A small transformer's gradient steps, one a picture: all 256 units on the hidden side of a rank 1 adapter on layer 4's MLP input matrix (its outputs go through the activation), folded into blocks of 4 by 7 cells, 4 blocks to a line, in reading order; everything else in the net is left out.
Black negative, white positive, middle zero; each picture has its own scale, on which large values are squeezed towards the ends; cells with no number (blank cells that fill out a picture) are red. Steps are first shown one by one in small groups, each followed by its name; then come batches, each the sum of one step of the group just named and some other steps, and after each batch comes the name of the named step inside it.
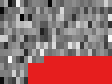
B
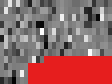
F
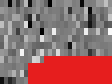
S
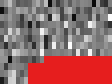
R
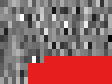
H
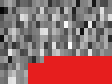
R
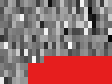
H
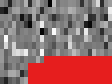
R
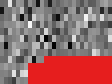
B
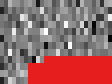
R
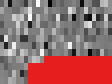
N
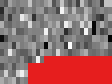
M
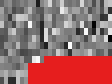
M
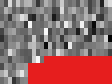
M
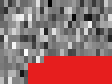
N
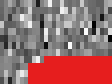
M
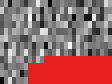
N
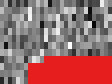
N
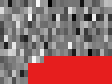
N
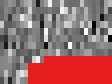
M
